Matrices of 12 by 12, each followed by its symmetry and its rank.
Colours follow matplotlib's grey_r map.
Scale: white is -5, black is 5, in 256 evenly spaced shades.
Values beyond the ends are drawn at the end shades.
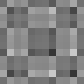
symmetric, rank one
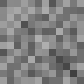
symmetric, full rank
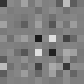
symmetric, rank two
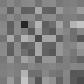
symmetric, rank two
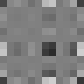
symmetric, rank one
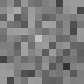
symmetric, full rank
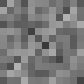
symmetric, full rank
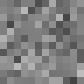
antisymmetric, full rank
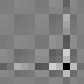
symmetric, rank one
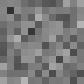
symmetric, full rank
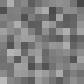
antisymmetric, full rank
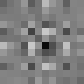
symmetric, rank two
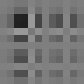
symmetric, rank one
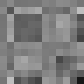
symmetric, rank two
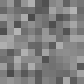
antisymmetric, full rank
